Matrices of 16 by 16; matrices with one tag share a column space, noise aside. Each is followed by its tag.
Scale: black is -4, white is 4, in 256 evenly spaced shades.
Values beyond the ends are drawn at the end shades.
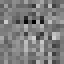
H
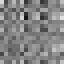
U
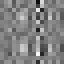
U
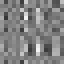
U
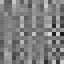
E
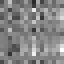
U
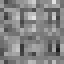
U
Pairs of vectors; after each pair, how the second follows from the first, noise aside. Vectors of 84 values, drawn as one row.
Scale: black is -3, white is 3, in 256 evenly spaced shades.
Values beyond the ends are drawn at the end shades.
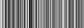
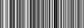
wrapped around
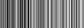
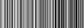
reversed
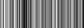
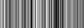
wrapped around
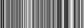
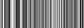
reversed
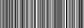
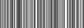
sign-scrambled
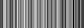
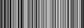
reversed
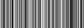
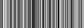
wrapped around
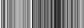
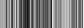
reversed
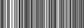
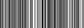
wrapped around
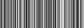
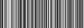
wrapped around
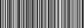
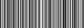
wrapped around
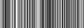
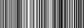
wrapped around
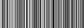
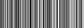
reversed
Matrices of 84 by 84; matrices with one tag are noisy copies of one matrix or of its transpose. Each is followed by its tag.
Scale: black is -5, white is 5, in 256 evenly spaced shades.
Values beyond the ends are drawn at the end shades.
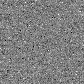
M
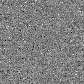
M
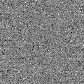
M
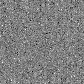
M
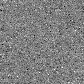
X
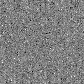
M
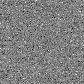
M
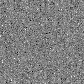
M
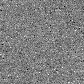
X
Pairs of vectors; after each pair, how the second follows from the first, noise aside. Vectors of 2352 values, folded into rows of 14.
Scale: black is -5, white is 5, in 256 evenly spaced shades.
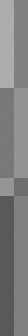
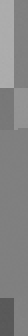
partly zeroed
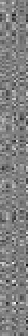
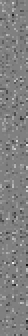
partly zeroed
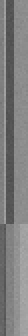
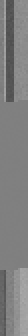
partly zeroed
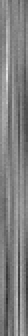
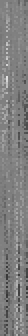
partly zeroed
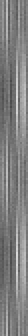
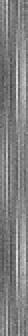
wrapped around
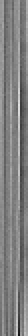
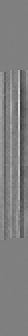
partly zeroed
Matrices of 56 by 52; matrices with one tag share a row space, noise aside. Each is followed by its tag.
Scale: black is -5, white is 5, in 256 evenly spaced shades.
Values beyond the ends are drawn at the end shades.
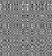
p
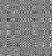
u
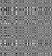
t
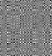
u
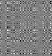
u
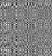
t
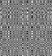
p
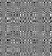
u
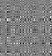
u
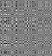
t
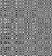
t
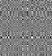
p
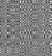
u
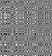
t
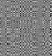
u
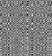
p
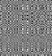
p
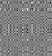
p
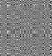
u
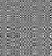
u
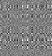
p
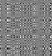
u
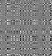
u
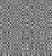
p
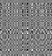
p
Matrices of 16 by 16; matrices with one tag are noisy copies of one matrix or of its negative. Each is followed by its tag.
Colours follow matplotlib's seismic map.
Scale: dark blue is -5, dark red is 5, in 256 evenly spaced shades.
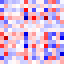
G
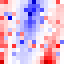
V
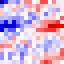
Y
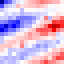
Y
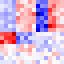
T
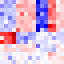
T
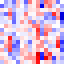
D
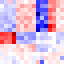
T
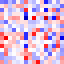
G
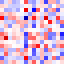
G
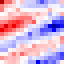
Y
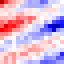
Y
